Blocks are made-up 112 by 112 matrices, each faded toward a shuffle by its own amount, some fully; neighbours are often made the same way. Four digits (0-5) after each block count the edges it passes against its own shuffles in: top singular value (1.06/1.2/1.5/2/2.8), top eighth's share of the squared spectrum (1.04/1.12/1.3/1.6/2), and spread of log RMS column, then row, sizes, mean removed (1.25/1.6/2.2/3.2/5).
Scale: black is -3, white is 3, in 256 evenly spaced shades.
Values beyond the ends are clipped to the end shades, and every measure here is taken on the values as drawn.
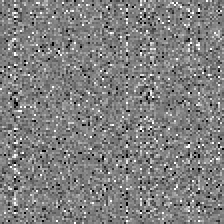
4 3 3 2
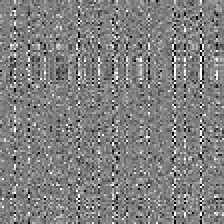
5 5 4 3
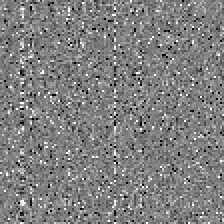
4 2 2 0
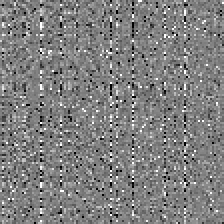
5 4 3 2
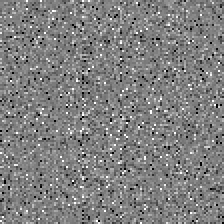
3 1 1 0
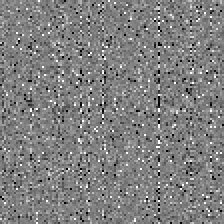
4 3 2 1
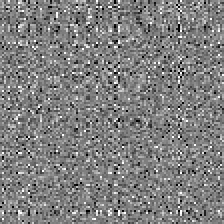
5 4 3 3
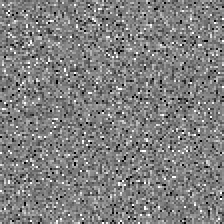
3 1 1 0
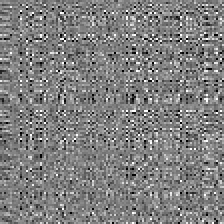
5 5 4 4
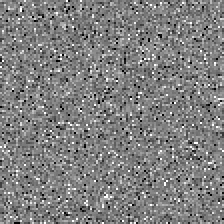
1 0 0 0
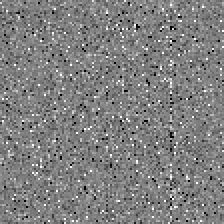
2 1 1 0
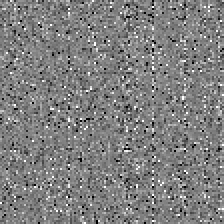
2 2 2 1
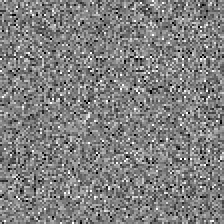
4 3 1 2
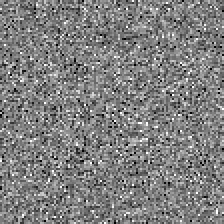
3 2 1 1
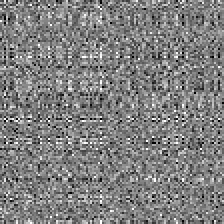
5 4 3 3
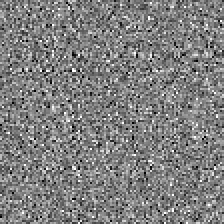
4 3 2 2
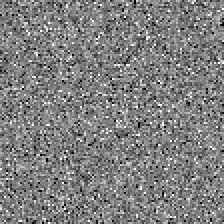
0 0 0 0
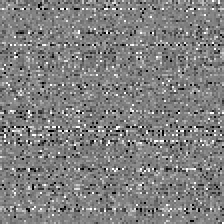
4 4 1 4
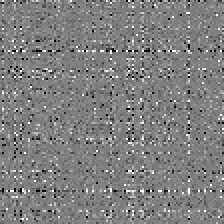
5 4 3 3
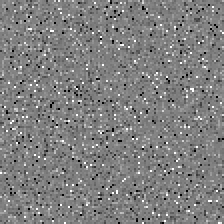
1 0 0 0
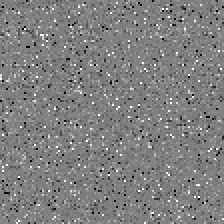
2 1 0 0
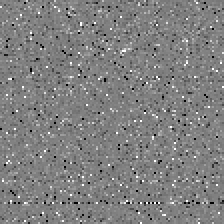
3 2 0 1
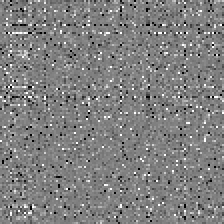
4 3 2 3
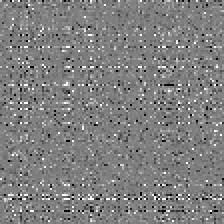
5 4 3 3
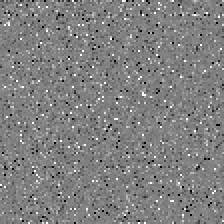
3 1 0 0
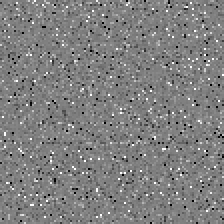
2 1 0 0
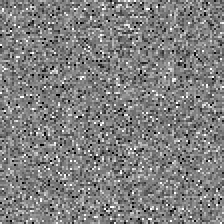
2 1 0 0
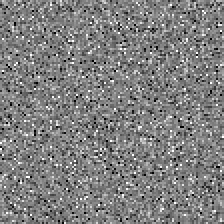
0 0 0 0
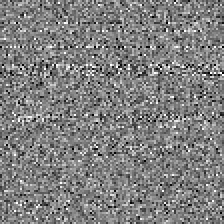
1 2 0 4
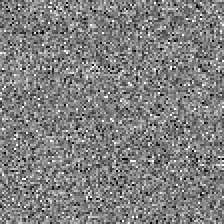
0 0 0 1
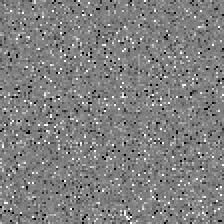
2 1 0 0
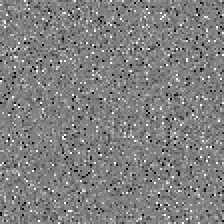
2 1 0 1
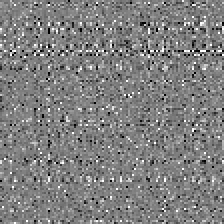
5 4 3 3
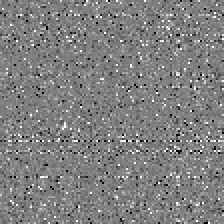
4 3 1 2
